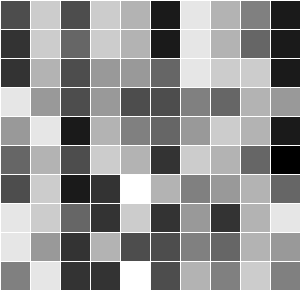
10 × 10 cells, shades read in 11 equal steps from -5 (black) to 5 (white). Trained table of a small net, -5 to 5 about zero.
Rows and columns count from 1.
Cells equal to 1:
11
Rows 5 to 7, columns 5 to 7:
0 -1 1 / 2 -3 3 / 5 2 0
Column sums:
2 26 -24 6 16 -20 19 8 14 -16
